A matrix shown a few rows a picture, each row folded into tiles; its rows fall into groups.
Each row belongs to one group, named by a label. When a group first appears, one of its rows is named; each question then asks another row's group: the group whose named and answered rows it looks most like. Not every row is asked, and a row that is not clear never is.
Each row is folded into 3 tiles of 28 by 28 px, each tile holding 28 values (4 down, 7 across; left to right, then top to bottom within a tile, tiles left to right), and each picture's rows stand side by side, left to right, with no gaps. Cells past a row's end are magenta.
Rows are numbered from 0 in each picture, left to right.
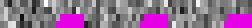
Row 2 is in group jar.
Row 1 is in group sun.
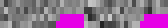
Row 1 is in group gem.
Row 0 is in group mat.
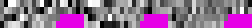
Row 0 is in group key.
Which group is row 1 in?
gem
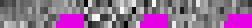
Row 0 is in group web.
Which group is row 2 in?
jar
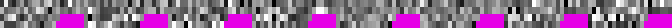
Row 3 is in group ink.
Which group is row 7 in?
jar
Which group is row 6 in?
jar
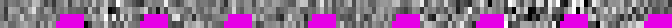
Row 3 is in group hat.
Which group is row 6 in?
hat
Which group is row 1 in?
sun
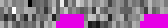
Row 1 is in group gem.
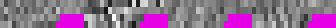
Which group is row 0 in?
mat
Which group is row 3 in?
web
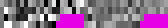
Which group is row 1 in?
mat
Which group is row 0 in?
mat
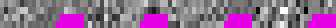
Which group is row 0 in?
ink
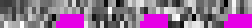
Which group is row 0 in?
web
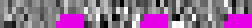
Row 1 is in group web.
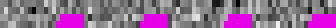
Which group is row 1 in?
mat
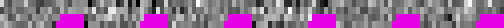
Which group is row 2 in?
jar
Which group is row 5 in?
hat
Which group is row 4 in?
hat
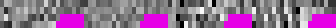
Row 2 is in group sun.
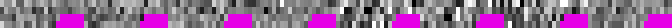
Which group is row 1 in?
hat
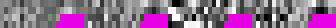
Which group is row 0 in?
ink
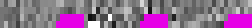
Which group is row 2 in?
mat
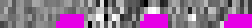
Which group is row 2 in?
jar
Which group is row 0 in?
sun
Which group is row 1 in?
ink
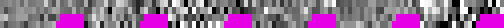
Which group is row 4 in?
web
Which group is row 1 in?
sun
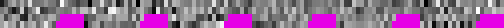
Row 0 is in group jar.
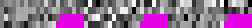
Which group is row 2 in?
key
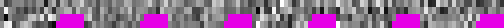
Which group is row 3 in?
jar
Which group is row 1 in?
sun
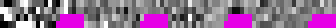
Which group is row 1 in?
web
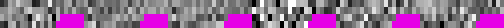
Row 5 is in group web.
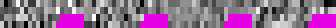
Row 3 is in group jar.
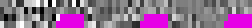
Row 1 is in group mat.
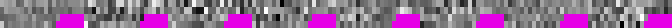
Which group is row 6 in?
mat
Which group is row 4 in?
ink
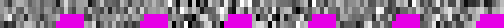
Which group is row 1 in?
mat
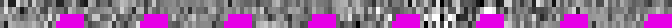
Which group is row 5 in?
ink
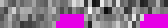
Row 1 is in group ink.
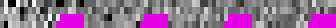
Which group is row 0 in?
ink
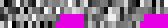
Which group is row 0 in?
mat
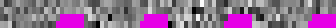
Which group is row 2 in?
sun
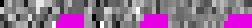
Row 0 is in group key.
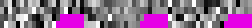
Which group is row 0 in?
jar
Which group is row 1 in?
gem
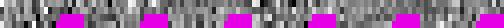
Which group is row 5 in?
web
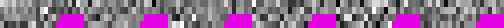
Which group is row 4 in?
key
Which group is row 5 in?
hat
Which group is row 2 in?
gem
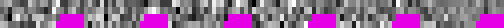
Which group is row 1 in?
ink
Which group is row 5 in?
gem
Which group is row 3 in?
key
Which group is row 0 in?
gem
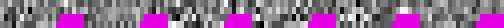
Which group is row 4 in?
ink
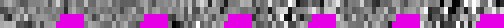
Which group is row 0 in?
gem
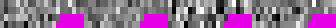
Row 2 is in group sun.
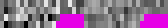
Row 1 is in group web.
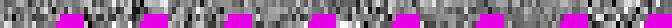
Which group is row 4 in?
web
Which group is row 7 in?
key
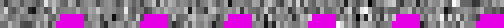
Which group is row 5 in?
sun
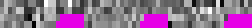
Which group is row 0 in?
hat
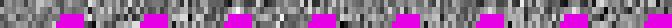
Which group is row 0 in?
key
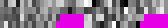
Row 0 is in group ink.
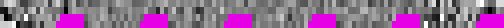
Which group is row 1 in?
sun
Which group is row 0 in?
gem
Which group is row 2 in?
sun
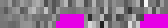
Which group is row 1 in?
jar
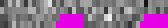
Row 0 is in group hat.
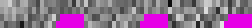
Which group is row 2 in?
key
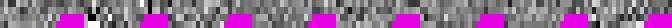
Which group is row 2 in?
key
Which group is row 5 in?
gem
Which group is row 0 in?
ink
